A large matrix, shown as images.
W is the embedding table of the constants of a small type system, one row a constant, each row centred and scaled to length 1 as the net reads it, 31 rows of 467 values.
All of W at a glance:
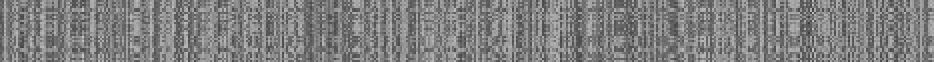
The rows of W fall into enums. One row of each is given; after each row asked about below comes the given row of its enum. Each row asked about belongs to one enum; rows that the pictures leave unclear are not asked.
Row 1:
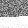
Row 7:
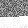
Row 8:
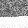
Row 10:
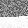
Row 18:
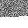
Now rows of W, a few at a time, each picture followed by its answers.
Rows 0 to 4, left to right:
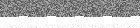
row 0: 10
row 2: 10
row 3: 1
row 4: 18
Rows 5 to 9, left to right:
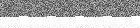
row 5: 18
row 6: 10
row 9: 7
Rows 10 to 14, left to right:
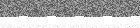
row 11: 8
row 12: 1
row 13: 1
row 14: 10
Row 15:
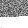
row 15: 1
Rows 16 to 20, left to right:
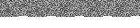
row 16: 8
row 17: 1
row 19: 7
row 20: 18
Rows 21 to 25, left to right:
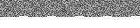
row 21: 7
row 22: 7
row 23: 8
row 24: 10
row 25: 10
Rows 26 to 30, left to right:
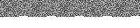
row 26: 7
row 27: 18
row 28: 18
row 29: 1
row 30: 18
